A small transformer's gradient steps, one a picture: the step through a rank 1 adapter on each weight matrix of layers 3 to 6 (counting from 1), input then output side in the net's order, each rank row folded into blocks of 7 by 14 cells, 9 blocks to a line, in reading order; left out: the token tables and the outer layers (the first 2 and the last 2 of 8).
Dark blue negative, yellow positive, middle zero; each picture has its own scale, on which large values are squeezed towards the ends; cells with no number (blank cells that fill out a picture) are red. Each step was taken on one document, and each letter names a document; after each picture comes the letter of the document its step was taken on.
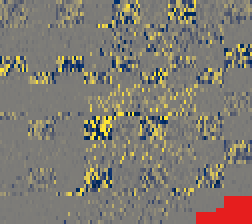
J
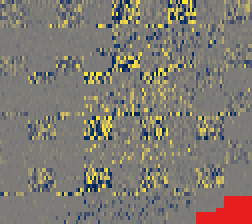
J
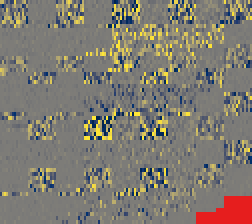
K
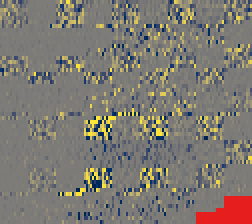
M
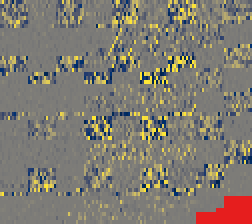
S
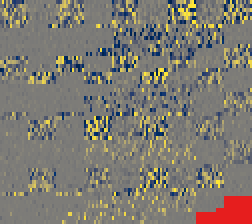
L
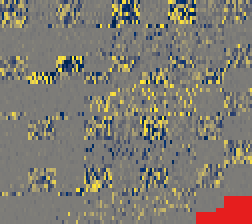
L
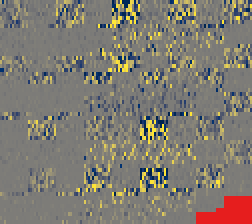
S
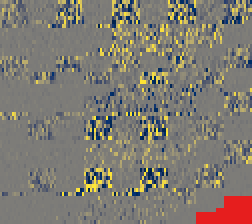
K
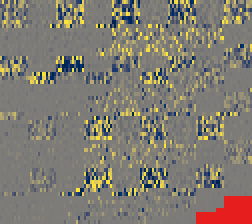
K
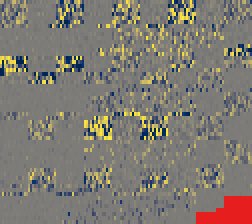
K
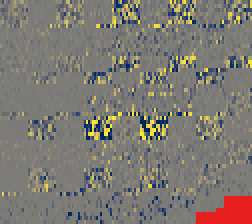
M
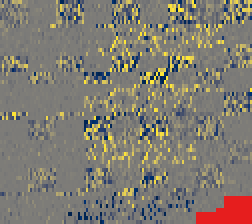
M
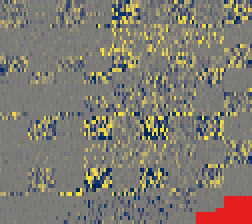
S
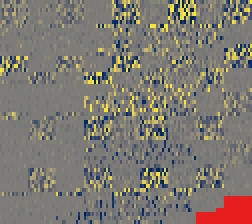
L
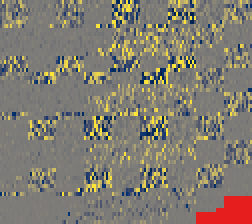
S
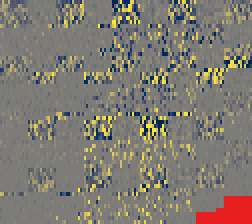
J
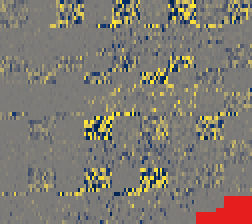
M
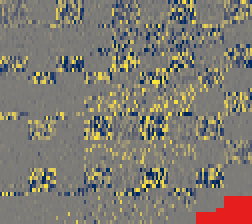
K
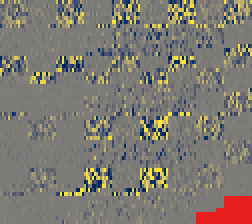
S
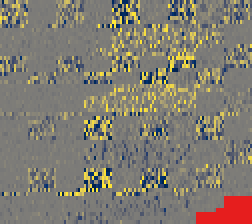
M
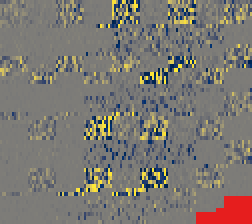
L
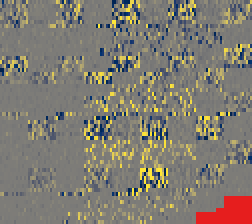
J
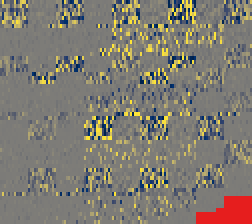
K
